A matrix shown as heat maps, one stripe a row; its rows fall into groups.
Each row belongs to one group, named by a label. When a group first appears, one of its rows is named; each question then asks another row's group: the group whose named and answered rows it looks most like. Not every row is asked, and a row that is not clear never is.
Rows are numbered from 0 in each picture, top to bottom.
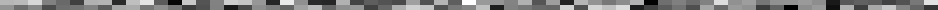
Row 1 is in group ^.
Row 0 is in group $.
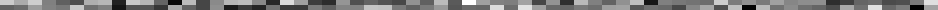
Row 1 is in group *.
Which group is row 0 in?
$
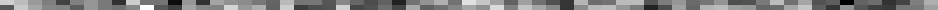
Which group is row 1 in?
$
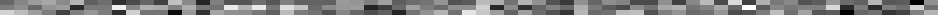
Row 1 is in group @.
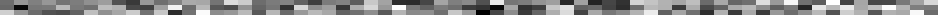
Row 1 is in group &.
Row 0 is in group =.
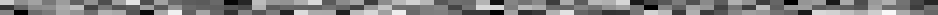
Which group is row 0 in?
^
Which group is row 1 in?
*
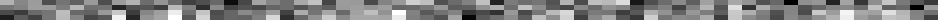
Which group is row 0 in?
^
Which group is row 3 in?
&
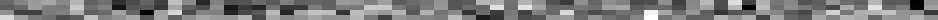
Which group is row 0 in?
*
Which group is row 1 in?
*
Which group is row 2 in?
&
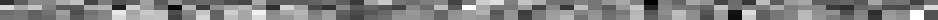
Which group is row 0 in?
*
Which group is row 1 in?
$
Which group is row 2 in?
@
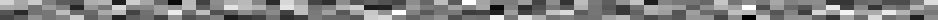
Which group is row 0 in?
$
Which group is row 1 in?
@
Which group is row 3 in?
*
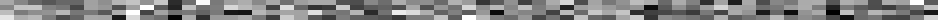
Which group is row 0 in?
@
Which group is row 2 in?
^
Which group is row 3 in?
$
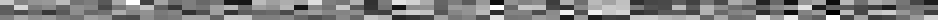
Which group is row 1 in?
$
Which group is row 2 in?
^
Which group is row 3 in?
=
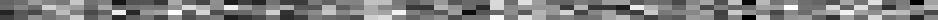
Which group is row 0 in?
*
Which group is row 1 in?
=
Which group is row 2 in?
&
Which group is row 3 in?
*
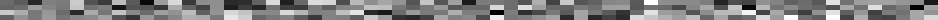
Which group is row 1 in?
*
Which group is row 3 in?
=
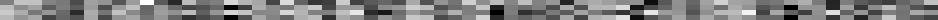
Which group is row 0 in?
$
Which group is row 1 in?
^
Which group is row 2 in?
@
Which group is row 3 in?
^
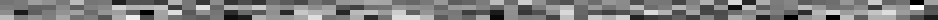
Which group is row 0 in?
*
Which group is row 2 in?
&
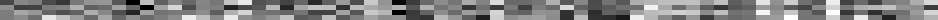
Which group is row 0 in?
=
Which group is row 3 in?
=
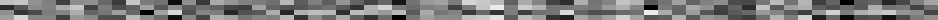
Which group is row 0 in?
$
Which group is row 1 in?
*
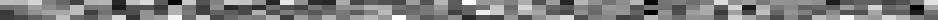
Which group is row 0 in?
$
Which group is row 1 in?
*
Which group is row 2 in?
*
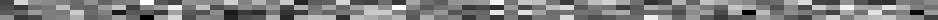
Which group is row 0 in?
$
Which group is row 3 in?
&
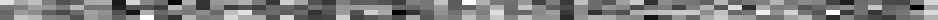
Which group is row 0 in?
$
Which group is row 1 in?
*
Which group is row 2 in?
=
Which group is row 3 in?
$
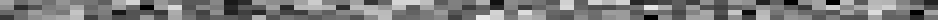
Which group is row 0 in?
^
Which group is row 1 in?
&
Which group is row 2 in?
*
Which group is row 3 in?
*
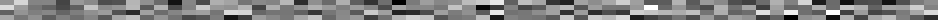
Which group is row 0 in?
$
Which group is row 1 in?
@
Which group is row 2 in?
=
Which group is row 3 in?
^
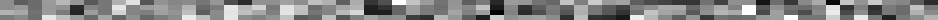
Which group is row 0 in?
^
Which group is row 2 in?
@
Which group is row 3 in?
=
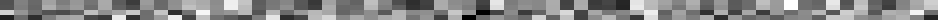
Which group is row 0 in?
=
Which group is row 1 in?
=
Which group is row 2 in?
@
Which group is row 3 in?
&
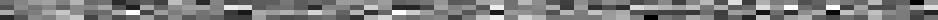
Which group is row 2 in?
^
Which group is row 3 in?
*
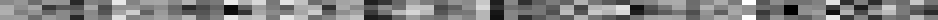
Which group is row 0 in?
@
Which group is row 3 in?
@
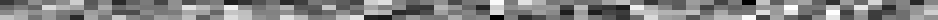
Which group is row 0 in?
*
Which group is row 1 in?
=
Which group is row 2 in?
=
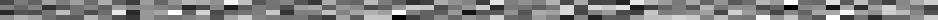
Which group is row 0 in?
=
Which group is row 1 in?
^
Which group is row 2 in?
&
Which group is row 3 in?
=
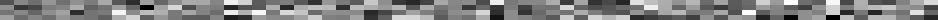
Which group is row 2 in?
@
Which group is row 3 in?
^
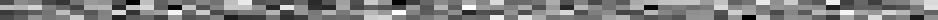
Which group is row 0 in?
=
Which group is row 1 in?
$
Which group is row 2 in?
&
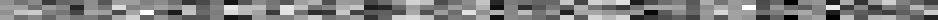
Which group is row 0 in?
^
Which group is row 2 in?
$
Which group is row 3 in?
^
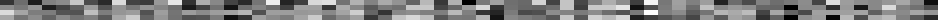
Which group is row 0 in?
&
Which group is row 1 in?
^
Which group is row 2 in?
@
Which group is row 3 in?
^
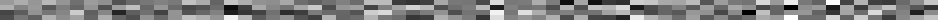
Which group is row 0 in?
=
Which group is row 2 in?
*
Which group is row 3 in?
=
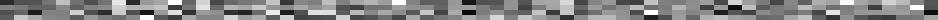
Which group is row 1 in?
@
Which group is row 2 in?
&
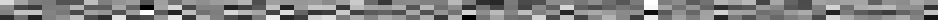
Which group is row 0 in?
@
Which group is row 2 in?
$
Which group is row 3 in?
&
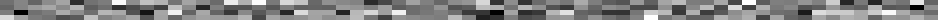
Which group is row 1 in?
*
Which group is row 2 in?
&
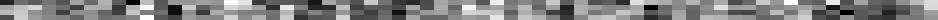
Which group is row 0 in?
=
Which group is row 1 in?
$
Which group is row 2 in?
$
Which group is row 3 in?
$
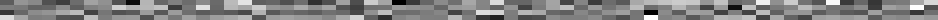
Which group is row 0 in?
=
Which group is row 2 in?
*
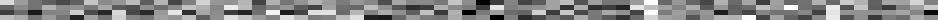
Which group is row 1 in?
=
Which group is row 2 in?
&
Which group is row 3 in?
@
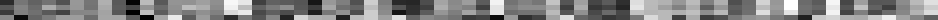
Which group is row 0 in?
=
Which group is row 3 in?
&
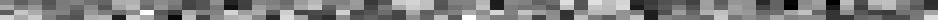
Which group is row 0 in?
^
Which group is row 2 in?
$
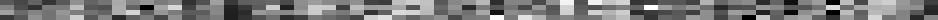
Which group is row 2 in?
^
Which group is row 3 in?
*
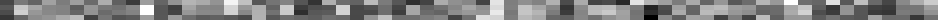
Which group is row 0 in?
=
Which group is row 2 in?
$
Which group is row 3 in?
*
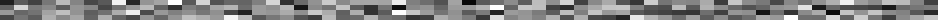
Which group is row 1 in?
$
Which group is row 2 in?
^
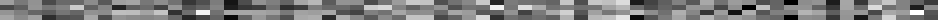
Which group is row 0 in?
^
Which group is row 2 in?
@
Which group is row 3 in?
^
